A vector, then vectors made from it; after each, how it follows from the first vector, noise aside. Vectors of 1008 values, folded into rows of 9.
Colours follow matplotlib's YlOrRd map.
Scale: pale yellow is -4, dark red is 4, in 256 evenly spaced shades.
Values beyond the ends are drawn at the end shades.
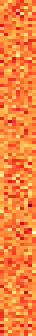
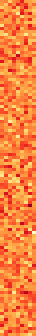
sign-scrambled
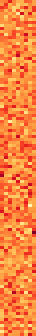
negated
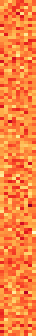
copied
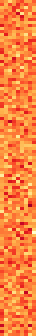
copied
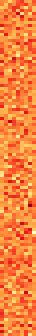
copied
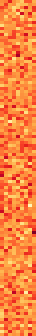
negated
